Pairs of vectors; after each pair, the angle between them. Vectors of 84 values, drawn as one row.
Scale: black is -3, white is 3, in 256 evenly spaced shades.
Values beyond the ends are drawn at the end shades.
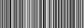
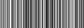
nearly opposite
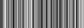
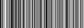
partly aligned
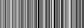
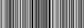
orthogonal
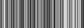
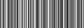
orthogonal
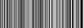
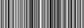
partly opposed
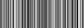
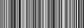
partly opposed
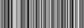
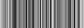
partly opposed
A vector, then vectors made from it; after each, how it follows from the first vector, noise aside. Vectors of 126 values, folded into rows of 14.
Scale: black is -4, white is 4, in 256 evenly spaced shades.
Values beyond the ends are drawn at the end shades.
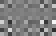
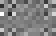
reversed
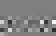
partly zeroed
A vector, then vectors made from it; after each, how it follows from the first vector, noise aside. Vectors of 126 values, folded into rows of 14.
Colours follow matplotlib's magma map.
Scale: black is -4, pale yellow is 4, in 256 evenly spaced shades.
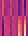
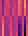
negated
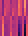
negated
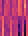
negated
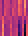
negated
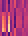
wrapped around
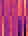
negated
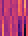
negated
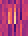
wrapped around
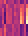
wrapped around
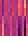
negated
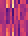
wrapped around
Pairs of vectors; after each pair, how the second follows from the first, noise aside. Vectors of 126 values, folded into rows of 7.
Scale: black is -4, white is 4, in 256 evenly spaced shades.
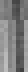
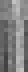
negated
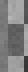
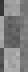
reversed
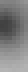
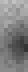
reversed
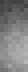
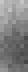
negated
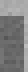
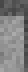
negated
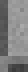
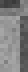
reversed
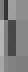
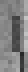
reversed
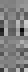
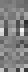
negated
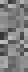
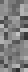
reversed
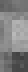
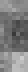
negated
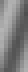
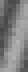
negated
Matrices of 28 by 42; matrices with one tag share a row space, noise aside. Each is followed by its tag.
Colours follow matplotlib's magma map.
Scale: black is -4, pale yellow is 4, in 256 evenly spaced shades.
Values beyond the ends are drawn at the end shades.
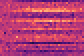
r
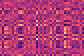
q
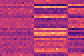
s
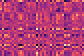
q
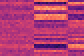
s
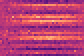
r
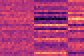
s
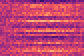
r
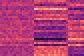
s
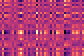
q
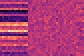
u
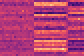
s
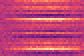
r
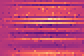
r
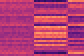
s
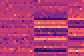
s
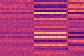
s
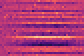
r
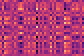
q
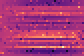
r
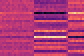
s
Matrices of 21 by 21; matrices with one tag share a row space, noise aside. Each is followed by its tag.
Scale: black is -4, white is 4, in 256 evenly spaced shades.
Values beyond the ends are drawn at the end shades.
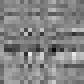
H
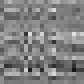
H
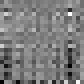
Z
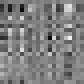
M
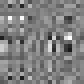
M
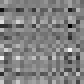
Z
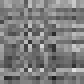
H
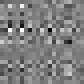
M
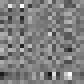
M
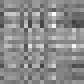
H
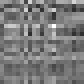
H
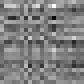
H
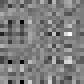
M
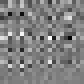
M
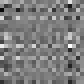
Z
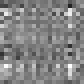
Z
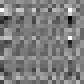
Z
